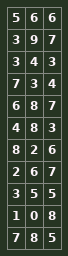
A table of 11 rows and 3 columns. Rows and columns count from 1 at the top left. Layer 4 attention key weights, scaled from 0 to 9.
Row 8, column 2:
6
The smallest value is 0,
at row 10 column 2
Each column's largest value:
8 9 8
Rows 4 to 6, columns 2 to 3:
3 4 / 8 7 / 8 3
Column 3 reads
6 7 3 4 7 3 6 7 5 8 5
